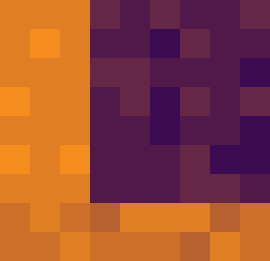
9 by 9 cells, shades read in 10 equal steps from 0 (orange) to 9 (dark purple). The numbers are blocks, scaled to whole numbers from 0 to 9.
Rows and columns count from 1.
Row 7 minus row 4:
1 0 0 0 1 -1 0 -1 1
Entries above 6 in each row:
6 6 6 6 6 6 6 0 0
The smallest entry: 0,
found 4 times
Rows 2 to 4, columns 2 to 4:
0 1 8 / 1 1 7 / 1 1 8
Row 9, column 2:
2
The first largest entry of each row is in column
5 6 9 6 6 8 4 4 7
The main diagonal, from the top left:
1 0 1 8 8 8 7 3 2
